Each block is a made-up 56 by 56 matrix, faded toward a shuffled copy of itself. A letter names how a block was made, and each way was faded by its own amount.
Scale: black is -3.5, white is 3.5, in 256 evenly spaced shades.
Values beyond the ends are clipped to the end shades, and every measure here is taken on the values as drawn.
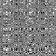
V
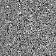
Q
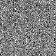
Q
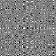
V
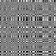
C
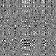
V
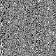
Q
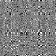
V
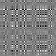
C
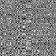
V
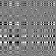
C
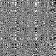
V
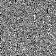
Q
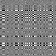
C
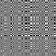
C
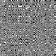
V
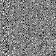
Q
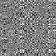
V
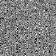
Q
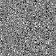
Q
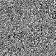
Q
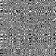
V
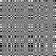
C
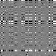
C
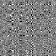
V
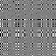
C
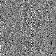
Q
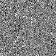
Q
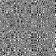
V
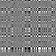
C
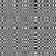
C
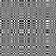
C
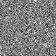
Q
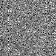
Q
